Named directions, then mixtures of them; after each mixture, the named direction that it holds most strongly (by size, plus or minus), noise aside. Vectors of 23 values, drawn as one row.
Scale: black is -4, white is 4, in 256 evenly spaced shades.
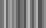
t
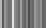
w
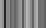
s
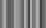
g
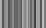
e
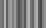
t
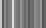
w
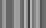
g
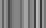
e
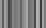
e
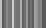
w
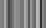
g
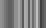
g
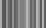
e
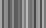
e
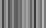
e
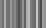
t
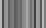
e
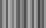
t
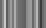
t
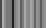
w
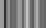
s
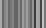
e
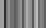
s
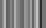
g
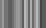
g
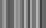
g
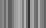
t
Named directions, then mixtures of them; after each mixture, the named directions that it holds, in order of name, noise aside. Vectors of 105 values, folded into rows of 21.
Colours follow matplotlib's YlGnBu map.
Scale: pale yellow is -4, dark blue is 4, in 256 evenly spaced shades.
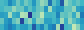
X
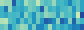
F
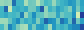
F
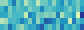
F, X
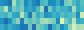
F, X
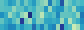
X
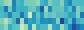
F, X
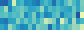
F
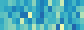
X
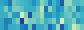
F, X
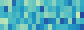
F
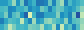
F, X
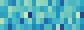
F, X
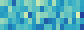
F, X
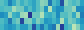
X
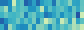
F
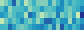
F, X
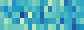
F, X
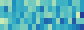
F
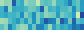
F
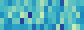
X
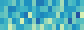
F, X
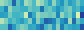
F, X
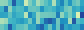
F, X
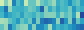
F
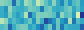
F, X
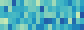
F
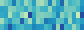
F, X
